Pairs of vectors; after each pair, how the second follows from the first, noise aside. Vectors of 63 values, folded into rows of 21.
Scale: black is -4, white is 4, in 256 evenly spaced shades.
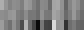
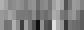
copied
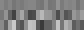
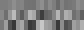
negated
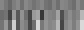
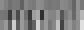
copied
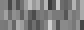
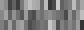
copied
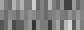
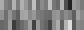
copied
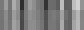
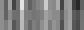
negated
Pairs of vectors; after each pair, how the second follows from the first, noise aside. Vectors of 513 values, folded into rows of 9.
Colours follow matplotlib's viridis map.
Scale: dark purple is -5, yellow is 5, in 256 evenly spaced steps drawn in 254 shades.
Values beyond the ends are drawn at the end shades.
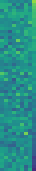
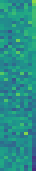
copied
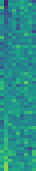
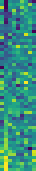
scaled up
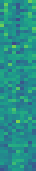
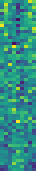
scaled up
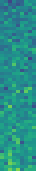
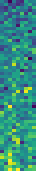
scaled up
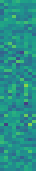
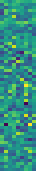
scaled up
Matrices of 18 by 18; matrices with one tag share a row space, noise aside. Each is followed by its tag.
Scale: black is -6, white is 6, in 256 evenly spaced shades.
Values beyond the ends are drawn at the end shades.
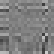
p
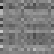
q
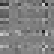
p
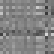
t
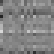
q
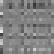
q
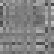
t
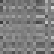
t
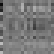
q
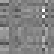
p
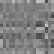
t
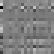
q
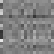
q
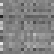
q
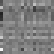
q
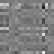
p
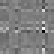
p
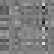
p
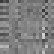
p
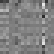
p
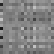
q
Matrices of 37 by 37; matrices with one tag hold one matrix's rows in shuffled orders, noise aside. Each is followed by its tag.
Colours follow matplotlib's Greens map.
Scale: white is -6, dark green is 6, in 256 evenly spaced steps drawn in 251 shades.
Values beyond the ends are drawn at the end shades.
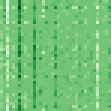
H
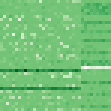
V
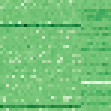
V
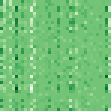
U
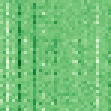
H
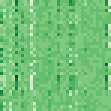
U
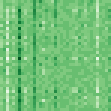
H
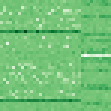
V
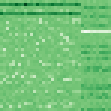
V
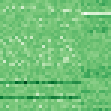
V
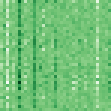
H
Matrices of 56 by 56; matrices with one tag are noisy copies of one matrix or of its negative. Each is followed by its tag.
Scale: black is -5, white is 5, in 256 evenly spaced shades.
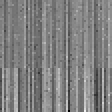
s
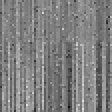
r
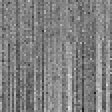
r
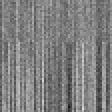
r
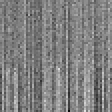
s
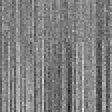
r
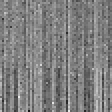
s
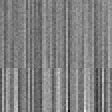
s
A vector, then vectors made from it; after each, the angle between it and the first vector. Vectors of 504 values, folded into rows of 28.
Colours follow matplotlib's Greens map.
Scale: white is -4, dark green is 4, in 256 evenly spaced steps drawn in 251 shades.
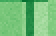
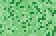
orthogonal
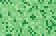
orthogonal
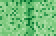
partly aligned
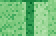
nearly parallel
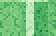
nearly opposite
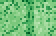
partly aligned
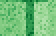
nearly parallel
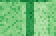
nearly parallel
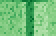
nearly parallel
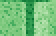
nearly parallel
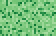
orthogonal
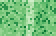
partly opposed
